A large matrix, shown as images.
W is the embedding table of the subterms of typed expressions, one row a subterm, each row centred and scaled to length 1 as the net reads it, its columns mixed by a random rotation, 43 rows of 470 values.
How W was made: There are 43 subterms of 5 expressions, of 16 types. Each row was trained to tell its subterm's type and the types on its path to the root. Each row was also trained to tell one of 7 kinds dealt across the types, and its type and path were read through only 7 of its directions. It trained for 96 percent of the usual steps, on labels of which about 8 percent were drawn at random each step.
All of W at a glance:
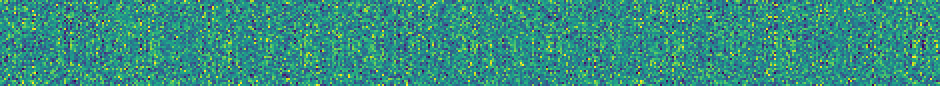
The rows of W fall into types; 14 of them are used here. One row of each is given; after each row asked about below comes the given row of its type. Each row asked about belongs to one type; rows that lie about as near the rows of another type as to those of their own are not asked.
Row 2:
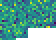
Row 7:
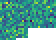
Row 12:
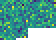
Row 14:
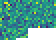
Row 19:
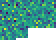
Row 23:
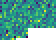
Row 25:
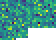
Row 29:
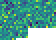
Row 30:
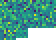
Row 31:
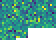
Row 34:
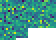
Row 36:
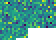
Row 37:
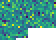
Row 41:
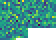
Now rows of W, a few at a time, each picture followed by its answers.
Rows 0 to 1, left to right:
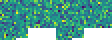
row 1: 7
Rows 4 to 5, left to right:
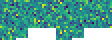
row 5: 30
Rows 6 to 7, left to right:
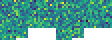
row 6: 31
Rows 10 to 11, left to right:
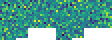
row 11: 41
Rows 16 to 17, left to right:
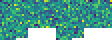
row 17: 12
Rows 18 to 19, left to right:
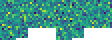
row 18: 29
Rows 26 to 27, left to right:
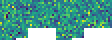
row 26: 12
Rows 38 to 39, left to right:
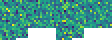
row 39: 7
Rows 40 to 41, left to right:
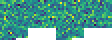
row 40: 41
